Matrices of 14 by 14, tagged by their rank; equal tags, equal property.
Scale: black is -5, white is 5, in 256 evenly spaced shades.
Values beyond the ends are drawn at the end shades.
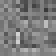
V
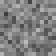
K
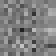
V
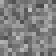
K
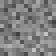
K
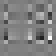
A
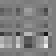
A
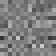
V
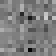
V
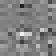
V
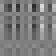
A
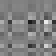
A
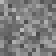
K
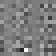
V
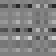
A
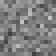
K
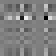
A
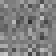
V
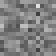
V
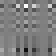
A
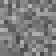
K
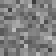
K
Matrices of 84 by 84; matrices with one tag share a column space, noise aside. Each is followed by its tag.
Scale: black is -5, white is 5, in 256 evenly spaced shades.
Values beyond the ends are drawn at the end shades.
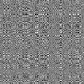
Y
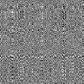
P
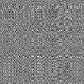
P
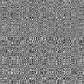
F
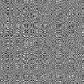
Y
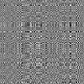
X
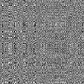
X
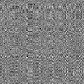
P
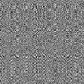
P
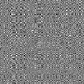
Y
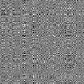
Y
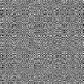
Y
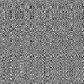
P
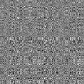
F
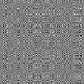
Y
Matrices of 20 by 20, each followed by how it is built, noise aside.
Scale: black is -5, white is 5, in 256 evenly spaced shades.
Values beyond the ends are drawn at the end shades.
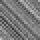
Toeplitz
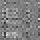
low rank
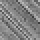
Toeplitz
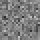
low rank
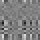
low rank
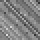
Toeplitz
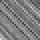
Toeplitz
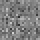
low rank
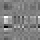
low rank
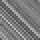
Toeplitz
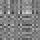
low rank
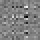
low rank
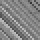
Toeplitz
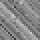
Toeplitz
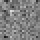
low rank
